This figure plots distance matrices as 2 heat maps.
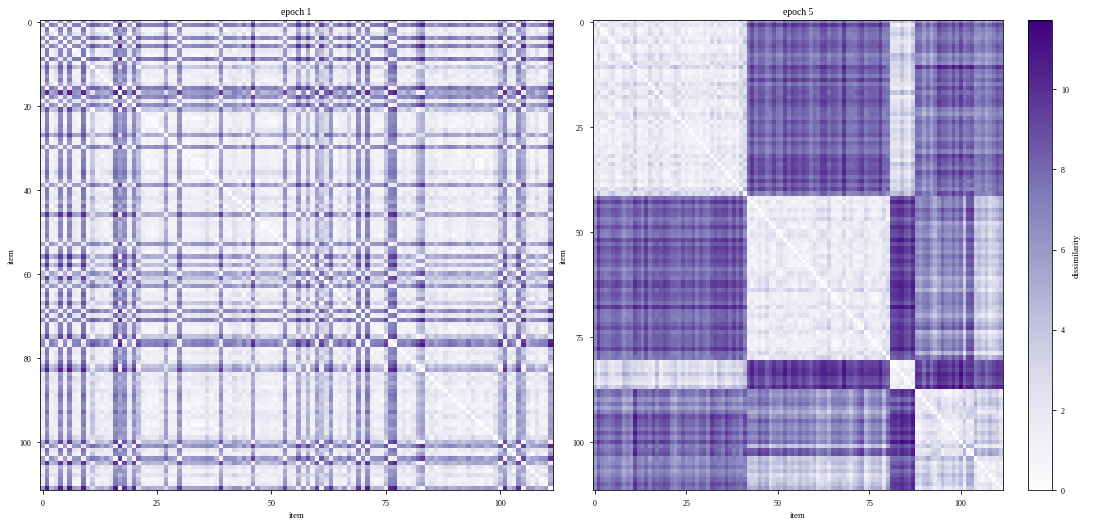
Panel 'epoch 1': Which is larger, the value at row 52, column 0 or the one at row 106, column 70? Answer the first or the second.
the second
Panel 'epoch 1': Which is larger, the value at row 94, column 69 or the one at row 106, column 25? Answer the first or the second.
the first
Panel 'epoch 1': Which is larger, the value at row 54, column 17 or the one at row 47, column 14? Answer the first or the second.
the first
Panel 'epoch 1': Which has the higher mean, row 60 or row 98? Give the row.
60
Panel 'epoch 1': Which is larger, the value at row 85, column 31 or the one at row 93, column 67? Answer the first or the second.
the second
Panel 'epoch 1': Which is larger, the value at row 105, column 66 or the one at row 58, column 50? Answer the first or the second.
the first
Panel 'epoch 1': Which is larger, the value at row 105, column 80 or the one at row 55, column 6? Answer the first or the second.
the second
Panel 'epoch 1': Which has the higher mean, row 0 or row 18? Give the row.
18
